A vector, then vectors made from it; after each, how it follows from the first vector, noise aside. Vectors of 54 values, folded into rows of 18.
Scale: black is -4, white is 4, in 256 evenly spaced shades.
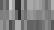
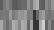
reversed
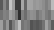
copied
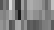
copied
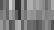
copied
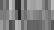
copied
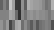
copied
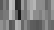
copied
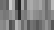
copied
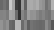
copied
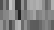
copied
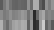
reversed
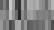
copied
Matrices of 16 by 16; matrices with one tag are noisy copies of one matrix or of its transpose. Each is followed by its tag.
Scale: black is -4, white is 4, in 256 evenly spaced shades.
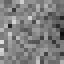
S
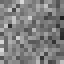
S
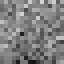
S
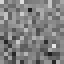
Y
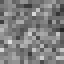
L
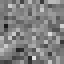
L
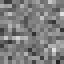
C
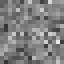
L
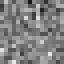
C
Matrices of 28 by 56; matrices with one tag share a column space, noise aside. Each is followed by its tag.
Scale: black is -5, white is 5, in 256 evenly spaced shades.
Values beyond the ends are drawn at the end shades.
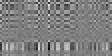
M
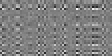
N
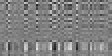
M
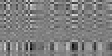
M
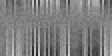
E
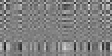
M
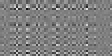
N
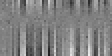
E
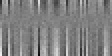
E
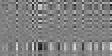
M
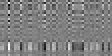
M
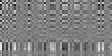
M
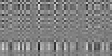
M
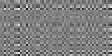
N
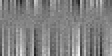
E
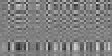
M
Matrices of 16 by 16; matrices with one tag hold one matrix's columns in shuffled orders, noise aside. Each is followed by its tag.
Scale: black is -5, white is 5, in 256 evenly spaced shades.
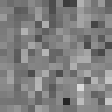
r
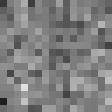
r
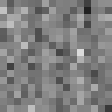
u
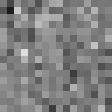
u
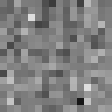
r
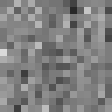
u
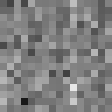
r
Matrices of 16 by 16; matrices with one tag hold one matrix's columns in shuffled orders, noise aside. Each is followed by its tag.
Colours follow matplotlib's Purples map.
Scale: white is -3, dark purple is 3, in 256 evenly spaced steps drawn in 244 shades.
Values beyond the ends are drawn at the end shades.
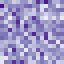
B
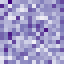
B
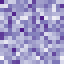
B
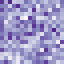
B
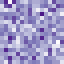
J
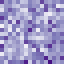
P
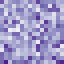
P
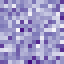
P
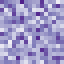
J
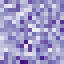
P
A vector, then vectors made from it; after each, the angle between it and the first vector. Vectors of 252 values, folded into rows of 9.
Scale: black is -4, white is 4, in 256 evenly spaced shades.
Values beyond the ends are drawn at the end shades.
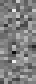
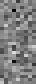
nearly opposite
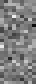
orthogonal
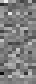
orthogonal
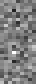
nearly opposite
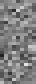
partly opposed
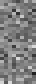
partly opposed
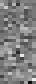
orthogonal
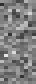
partly opposed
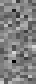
nearly opposite
